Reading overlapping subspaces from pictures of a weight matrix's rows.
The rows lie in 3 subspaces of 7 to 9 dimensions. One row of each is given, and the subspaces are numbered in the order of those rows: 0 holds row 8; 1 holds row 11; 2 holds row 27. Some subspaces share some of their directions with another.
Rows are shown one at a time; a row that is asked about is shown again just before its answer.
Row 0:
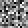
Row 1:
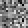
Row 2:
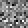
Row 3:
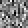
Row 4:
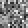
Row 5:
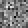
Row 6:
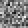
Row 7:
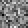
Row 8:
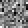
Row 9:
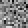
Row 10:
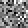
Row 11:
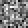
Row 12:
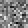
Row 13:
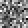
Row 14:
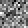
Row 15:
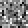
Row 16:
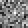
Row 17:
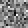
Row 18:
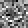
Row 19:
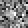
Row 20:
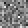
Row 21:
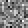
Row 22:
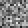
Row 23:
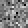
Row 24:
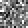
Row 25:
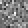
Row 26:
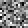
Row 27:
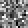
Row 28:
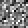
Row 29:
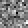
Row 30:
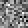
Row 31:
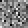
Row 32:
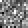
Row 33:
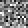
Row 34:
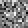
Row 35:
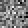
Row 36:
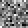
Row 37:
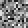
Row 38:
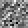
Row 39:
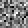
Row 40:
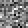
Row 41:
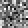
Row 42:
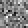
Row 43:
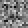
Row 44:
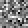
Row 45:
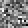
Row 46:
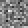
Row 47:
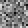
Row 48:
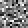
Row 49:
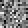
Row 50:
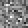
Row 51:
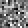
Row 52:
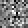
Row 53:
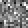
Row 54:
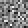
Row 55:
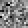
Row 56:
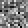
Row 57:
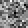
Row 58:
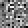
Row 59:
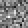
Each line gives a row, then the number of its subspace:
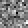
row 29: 1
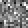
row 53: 1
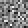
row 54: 0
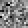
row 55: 1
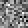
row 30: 0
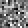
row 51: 0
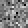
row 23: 1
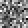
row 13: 1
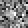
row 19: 2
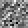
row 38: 2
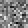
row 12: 2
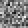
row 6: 0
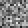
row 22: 2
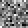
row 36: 2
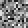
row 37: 2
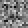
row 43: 1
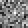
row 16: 0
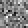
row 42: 0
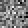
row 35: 1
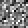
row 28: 2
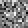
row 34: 2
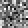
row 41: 1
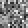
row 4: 0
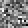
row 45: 0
